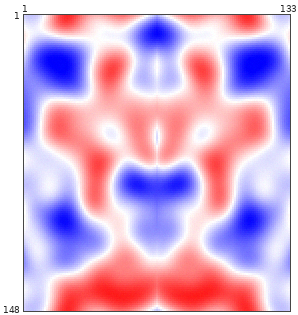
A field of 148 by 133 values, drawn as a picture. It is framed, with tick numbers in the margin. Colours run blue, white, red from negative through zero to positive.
The bottom middle is the ninth with the highest average. The left and right halves mirror each other. The field is smooth, with broad soft blobs.
